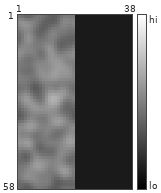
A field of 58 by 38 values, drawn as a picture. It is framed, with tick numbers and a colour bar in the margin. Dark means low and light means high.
It is made of 1 by 2 panels. Panel 1,1: middling, blotchy. Panel 1,2: very low, flat.
